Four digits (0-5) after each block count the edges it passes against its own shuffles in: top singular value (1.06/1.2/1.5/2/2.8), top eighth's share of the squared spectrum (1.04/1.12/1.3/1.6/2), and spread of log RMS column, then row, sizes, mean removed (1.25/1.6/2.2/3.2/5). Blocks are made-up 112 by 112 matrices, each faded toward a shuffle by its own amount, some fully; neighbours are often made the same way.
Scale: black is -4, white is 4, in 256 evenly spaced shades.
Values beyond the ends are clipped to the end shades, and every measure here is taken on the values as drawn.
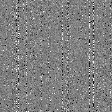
3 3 3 0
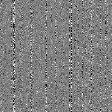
3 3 4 0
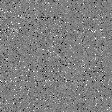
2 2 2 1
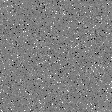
0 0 0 0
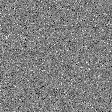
0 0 0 0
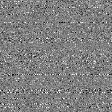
3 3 0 4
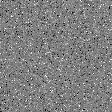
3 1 0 0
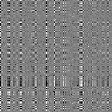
5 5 4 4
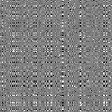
5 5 4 4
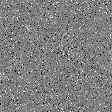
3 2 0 0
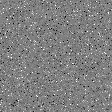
0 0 0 0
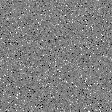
2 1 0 0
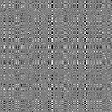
5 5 4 4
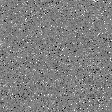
2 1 0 0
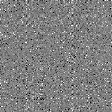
4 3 2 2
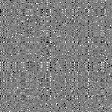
5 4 3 3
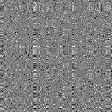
5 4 3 3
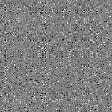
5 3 2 2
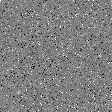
1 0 0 0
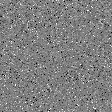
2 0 0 0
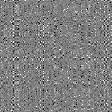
5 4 3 2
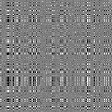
5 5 4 4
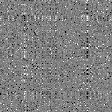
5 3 2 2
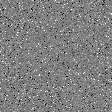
0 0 0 0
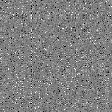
4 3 2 2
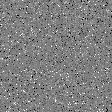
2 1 0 0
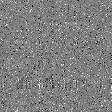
4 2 1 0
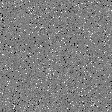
0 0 0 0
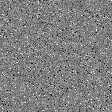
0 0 0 0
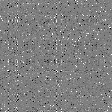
4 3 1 1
